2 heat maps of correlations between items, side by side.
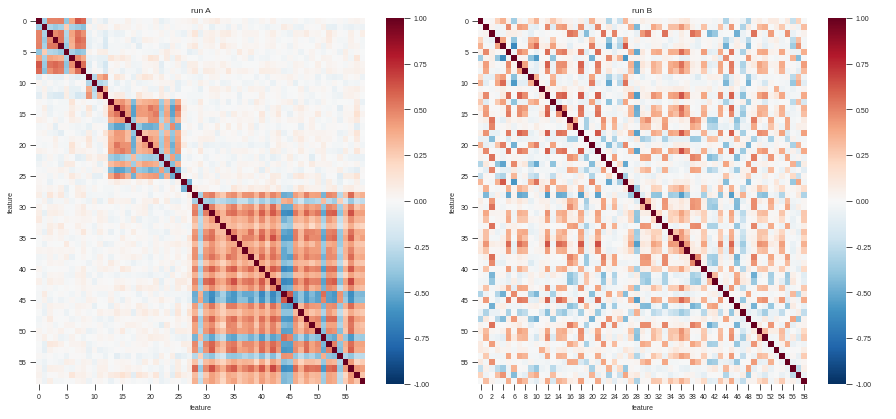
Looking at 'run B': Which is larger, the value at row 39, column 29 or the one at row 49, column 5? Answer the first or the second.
the first
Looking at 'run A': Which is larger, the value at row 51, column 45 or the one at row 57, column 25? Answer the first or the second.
the first
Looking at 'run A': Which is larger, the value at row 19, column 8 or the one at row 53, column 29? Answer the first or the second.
the first
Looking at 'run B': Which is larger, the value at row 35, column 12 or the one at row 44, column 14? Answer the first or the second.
the first
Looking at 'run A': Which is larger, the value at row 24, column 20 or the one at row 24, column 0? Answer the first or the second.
the second
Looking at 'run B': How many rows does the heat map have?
59
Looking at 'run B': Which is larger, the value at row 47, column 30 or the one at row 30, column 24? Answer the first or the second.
the second
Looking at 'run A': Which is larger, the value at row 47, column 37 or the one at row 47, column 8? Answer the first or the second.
the first
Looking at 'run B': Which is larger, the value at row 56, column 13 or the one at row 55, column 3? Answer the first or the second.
the second
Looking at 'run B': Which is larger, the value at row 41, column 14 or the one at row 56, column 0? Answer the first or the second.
the first
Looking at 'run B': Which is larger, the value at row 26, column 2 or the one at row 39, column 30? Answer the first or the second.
the second
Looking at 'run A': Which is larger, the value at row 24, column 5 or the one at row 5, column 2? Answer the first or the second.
the first
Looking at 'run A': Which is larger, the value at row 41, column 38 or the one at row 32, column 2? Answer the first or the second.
the first
